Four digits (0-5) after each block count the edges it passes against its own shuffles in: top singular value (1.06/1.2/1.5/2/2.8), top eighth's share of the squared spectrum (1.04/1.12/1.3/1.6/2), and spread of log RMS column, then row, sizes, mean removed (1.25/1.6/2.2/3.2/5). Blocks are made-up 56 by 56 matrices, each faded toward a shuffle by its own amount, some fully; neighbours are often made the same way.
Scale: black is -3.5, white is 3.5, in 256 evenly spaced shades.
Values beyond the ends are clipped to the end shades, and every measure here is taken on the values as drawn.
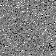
1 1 0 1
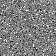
0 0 0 0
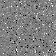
2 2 1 1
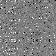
3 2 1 1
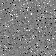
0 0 0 0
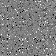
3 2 1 1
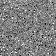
0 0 0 0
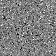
0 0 0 0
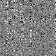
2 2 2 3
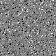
1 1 0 0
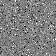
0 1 0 0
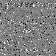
2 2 0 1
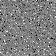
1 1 0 0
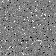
2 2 0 0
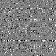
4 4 1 2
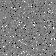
0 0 0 0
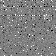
3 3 1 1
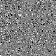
2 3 1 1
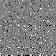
3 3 0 2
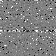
3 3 0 1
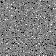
2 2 0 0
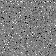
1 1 0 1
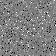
1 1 0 0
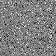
2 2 0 0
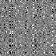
4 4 3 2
